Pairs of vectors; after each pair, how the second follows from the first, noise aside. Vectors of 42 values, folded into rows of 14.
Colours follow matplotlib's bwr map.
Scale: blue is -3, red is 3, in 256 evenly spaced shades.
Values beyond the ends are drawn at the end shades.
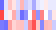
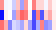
negated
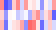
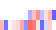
partly zeroed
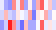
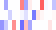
partly zeroed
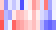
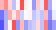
sign-scrambled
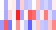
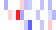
partly zeroed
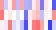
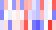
negated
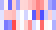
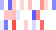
partly zeroed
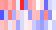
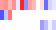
partly zeroed
